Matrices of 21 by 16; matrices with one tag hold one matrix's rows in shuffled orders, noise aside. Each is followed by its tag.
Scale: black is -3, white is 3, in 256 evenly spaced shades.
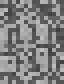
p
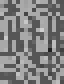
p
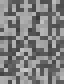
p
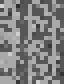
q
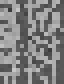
q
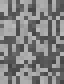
p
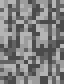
p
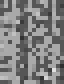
q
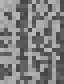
q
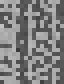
q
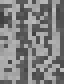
q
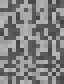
p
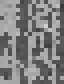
q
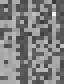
q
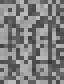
p
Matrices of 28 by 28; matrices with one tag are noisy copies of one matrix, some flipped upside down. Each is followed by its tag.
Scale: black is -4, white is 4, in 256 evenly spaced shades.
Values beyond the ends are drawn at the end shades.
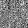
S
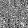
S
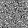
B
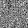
S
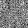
S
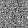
B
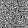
B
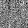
S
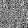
S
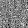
S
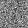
B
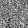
S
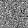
B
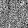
S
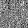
S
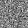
B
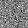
B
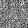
S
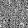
S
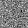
B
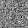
B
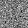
B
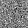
B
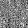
S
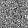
B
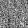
S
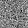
B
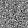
B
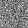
B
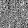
S
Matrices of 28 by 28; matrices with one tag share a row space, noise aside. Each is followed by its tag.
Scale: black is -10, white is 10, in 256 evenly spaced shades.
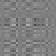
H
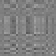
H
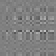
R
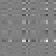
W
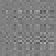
R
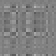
H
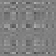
H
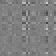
W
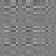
H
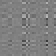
W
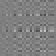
R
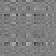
H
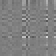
W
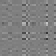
W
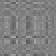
H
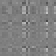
W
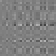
R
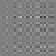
R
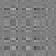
H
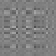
H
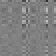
W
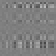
R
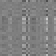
W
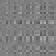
R
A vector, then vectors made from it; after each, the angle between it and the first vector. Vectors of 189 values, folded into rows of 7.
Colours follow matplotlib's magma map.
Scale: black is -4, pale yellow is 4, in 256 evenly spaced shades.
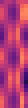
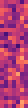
partly aligned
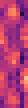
nearly opposite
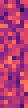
partly opposed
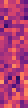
partly opposed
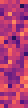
partly opposed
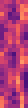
nearly parallel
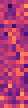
partly aligned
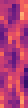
nearly parallel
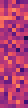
orthogonal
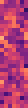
partly opposed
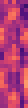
nearly opposite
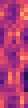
nearly parallel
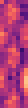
nearly opposite
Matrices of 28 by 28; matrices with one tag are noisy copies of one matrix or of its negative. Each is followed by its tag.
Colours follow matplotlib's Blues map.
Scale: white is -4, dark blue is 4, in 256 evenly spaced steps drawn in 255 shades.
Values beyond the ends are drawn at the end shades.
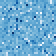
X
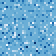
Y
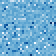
Y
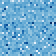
Y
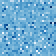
Y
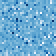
X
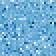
Y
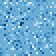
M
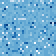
Y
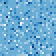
M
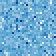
X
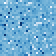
M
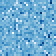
X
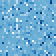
X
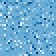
M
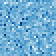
M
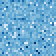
Y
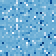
X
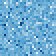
M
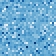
Y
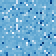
X
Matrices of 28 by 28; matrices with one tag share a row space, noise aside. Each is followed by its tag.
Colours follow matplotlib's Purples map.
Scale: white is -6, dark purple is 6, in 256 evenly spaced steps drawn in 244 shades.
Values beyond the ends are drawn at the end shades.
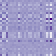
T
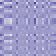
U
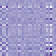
T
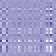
T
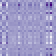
T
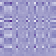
U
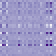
T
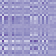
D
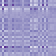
D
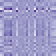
U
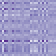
D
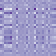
U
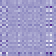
T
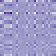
U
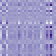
T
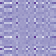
U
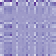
U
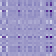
T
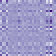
T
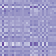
D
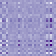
T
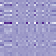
U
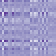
D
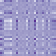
U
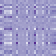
U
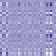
T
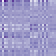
D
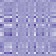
U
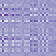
D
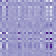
T
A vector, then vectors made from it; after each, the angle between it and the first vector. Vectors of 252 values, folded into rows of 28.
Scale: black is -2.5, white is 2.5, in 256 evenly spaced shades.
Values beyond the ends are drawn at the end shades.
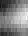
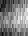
nearly parallel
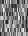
orthogonal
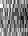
partly opposed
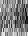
partly opposed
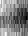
nearly opposite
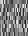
orthogonal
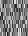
orthogonal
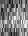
partly aligned
